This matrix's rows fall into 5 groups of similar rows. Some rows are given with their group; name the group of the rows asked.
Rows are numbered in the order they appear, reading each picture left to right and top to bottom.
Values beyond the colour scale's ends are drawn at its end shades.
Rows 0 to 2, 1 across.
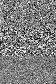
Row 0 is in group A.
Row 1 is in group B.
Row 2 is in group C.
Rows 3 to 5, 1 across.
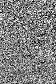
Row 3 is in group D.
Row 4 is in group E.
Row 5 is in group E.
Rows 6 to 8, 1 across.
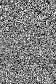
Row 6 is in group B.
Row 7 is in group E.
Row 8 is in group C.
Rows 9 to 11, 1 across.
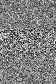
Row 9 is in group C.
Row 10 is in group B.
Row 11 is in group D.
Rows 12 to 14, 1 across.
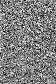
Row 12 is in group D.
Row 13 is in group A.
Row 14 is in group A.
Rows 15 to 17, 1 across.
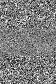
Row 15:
B
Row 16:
C
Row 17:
C
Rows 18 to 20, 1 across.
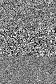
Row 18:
E
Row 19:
E
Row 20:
C
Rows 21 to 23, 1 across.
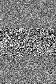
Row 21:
D
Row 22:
C
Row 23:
C
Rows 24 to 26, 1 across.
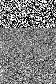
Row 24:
A
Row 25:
D
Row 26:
D
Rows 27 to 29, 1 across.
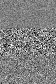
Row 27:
E
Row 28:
A
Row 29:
B
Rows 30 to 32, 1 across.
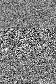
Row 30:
E
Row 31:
B
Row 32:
E
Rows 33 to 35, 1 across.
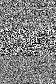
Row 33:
E
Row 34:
E
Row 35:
E
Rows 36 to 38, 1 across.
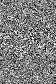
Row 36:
A
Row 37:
B
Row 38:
C
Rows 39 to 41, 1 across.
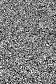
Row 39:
E
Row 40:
C
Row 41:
D
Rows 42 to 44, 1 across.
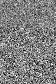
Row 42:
E
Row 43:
C
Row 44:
A
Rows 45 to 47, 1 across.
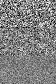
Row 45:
E
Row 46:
B
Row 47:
C
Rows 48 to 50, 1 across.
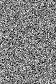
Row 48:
E
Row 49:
B
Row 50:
E
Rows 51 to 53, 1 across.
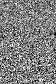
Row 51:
B
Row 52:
C
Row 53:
E
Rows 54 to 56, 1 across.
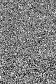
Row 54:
B
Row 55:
E
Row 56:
A
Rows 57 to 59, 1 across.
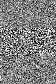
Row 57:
D
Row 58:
E
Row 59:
A
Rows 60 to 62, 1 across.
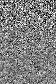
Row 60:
B
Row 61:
B
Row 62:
B
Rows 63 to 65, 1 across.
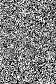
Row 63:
A
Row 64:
A
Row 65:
E
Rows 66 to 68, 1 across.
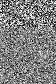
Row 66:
D
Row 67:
E
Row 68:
D
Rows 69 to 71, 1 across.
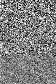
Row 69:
B
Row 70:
D
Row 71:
A
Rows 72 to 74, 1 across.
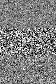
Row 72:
B
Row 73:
A
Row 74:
E
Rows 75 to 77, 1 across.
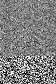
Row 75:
A
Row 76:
A
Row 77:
A
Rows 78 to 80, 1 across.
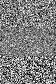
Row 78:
E
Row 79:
C
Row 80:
A
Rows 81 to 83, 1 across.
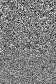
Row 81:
B
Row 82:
A
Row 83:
C
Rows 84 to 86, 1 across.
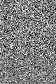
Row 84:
A
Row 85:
A
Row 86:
B
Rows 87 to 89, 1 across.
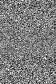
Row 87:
C
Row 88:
C
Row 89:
C
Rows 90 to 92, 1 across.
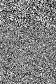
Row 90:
A
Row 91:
B
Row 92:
A
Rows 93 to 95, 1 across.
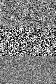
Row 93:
A
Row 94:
C
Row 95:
C
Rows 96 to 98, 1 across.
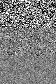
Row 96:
C
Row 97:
B
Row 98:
B
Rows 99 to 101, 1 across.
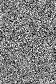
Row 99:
D
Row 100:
C
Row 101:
E
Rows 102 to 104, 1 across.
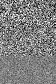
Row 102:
C
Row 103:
D
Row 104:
C
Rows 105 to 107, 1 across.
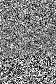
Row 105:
A
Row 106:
A
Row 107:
B
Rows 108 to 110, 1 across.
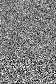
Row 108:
A
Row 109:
B
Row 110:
E
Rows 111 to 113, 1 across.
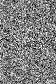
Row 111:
A
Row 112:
A
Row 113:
A
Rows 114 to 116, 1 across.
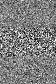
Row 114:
C
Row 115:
B
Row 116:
A
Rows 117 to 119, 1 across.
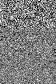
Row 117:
A
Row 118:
C
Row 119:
C
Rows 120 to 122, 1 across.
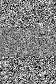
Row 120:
E
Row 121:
E
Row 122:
B
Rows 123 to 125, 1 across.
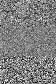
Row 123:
A
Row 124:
D
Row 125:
D
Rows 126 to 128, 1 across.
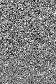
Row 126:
B
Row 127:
B
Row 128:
B
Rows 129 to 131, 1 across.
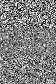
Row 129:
B
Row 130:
B
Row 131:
A
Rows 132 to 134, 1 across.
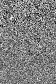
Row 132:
A
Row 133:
B
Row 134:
C
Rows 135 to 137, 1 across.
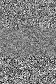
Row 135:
E
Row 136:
A
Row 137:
B
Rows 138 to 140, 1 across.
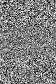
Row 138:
B
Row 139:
B
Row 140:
A
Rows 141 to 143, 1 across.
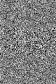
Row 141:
A
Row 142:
A
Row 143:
A
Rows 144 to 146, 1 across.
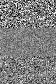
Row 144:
B
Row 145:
A
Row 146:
B
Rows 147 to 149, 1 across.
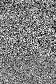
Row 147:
C
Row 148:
E
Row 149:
D
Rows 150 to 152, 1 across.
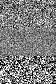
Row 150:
C
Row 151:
C
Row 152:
C
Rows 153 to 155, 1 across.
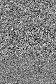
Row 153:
B
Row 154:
B
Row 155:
E
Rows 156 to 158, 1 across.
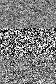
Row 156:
B
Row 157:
B
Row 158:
E
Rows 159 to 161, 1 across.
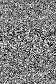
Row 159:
B
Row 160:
C
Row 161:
B
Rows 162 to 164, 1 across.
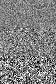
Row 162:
E
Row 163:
D
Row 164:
B
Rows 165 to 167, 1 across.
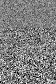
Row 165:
E
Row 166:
B
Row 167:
A
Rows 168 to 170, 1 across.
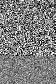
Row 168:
C
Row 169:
E
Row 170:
B
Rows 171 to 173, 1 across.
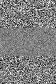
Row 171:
E
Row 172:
D
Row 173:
C
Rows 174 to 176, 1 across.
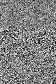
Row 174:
B
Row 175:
E
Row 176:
D
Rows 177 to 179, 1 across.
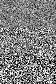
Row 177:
A
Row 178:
E
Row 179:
C
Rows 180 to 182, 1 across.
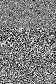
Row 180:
B
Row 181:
C
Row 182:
C
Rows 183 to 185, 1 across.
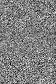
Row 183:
B
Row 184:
C
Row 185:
E
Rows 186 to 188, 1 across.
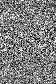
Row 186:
C
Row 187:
B
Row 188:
C
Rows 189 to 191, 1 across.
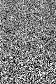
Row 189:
A
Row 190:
A
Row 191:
B
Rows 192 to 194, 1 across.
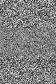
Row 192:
E
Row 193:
A
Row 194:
C
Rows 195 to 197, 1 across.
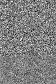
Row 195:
B
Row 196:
D
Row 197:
A
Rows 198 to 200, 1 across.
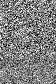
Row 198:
D
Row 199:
A
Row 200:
C
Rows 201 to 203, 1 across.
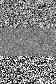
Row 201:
E
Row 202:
D
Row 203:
E
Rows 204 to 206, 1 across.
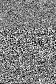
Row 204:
D
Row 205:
E
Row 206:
E
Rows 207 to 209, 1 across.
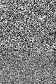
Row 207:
B
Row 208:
C
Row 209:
C
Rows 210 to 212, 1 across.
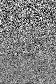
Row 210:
A
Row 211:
E
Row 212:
E
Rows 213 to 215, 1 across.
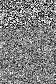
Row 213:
D
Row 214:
D
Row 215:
C
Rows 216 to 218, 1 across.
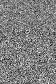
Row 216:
B
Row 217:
C
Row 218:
E
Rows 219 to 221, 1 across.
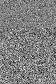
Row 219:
E
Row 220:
C
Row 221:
E
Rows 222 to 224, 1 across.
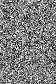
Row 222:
A
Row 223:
A
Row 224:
C
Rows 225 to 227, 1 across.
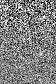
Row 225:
B
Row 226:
E
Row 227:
E
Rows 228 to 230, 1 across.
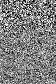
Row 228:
D
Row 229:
E
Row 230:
A
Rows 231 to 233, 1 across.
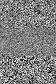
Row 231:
B
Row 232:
C
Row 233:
D
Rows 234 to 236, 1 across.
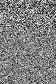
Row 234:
C
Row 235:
E
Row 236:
B
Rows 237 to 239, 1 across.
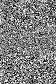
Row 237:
A
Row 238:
E
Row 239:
D
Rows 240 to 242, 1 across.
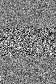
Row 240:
E
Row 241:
C
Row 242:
A
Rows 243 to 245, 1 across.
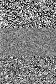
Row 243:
D
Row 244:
A
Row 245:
B
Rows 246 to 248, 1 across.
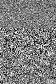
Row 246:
C
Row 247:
A
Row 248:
A
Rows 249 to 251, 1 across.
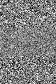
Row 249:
B
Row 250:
A
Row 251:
C
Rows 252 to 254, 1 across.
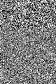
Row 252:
A
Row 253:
A
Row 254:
D
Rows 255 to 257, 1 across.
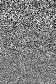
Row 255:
C
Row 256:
A
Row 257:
E
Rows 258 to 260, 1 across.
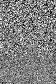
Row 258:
D
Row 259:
D
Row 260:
C
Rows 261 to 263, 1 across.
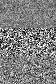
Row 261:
C
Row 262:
B
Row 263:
A
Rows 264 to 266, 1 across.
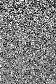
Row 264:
C
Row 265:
A
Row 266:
A
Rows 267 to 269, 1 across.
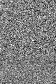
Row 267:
B
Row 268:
A
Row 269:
C
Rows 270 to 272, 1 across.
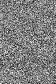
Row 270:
D
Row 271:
D
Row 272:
C
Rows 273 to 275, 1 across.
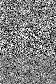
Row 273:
E
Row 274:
A
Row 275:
A
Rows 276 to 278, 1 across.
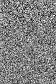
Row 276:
D
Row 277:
D
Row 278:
E
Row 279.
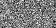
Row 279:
C
